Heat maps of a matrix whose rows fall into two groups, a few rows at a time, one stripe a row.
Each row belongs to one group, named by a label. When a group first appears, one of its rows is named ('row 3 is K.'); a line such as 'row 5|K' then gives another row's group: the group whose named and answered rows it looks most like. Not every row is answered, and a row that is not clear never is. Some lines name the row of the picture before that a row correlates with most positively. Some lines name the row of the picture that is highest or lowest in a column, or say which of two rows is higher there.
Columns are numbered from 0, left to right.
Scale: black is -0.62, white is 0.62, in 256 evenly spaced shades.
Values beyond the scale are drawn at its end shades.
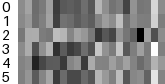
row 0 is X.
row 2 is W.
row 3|X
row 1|X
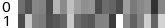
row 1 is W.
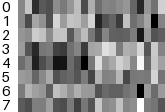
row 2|W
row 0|W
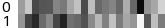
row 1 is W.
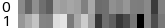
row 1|W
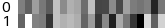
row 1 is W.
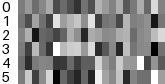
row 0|X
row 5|X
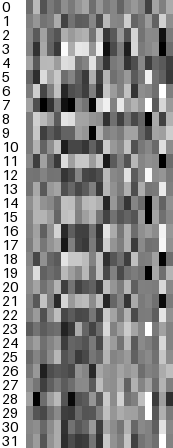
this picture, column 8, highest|3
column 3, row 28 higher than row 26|Yes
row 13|X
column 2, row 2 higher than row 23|Yes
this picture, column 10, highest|3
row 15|W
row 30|X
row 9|W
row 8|W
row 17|X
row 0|W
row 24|X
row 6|X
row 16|X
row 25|X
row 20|X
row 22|X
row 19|W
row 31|X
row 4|W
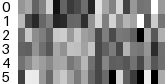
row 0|X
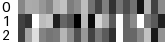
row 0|W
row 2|W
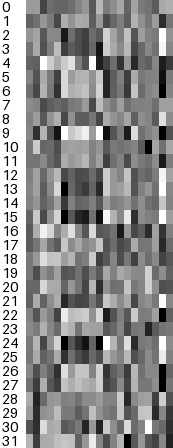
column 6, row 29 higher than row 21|Yes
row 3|X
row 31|W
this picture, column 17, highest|30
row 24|X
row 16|W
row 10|W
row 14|X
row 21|X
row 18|W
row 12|X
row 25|X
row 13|X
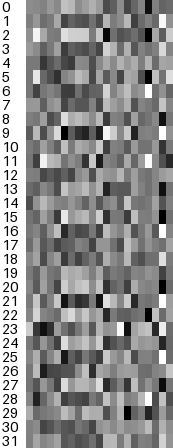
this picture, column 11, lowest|2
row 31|X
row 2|W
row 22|W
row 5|W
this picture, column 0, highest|23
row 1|X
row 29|W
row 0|W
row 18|X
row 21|X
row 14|W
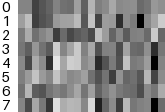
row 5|W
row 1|W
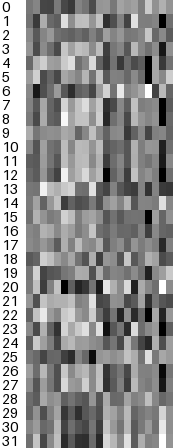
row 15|W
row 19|W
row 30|X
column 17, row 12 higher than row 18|No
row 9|W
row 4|W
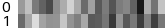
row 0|W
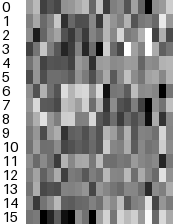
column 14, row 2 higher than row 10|No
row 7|W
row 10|X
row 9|X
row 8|W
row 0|W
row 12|X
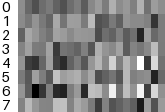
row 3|X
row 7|W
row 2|W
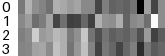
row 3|W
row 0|W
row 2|W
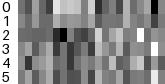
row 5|X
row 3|X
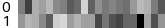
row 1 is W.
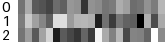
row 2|X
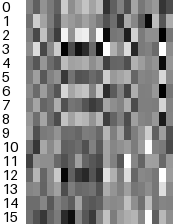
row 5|X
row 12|X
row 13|X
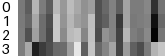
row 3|W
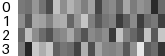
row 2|W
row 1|W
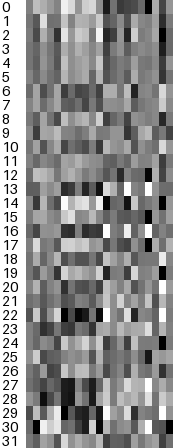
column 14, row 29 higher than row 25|Yes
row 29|X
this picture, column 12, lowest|2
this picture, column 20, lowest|30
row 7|X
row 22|X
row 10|X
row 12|W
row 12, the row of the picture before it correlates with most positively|2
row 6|X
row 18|X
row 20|X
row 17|W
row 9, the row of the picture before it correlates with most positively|3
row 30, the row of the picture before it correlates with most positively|3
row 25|W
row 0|W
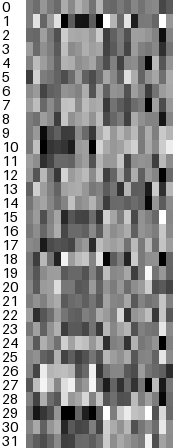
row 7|W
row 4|W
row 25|X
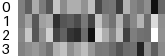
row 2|X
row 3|W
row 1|X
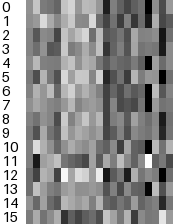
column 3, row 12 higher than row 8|Yes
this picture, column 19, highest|15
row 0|W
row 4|W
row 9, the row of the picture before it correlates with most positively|0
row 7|W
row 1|W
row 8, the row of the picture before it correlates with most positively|0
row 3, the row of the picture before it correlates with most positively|0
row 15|X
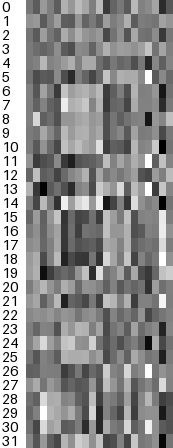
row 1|X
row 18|X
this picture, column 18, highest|10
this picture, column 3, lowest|19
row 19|W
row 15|X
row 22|W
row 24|W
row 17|X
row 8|W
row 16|X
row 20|W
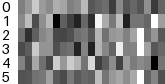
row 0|W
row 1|X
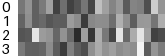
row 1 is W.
